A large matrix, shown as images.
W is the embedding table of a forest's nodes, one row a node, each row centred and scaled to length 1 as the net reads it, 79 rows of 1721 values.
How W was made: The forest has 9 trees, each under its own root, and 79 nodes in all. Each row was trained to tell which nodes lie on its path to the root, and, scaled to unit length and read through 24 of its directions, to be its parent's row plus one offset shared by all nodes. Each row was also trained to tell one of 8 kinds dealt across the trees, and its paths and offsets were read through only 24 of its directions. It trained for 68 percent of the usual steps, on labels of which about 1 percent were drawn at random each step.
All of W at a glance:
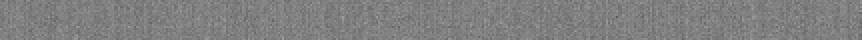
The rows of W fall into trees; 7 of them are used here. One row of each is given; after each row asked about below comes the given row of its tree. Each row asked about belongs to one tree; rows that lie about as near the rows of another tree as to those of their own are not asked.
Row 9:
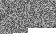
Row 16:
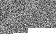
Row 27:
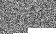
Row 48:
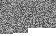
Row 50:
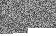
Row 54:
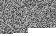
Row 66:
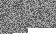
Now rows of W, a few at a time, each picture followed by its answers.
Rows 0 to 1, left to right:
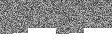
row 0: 9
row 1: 54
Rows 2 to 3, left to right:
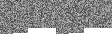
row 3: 48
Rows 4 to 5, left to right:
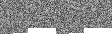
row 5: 27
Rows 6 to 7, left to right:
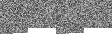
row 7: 50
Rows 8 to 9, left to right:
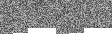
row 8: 54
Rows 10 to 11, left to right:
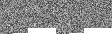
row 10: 48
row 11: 16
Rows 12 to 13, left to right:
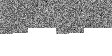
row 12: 9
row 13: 16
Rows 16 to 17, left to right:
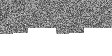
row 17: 48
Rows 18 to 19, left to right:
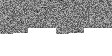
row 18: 54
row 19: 9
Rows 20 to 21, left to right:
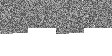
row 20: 50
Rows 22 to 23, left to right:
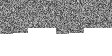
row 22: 9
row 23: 16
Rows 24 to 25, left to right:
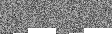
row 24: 54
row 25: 16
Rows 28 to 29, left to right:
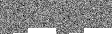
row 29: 54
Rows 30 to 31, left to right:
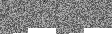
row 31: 50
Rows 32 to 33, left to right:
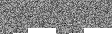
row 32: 48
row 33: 48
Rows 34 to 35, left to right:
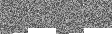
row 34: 9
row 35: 48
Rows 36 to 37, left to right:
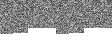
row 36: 9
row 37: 48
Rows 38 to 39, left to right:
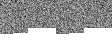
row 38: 16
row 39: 54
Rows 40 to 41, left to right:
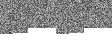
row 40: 54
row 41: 9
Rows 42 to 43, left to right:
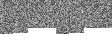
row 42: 9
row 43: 54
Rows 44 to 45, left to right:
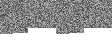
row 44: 66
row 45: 9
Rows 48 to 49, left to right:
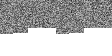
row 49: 16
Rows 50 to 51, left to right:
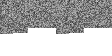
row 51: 50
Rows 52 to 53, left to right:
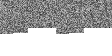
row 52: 9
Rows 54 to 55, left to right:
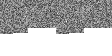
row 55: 16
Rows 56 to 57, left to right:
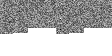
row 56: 9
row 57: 54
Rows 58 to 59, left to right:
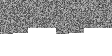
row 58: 48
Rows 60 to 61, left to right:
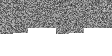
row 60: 16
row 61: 50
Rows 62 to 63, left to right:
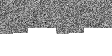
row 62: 16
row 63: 48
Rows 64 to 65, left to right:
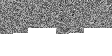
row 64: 54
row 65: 9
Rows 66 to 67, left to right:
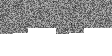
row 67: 16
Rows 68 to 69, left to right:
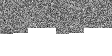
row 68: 54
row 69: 27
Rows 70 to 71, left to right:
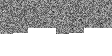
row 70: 27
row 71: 48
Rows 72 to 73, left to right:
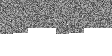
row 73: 16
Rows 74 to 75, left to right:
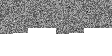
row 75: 54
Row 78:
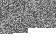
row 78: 16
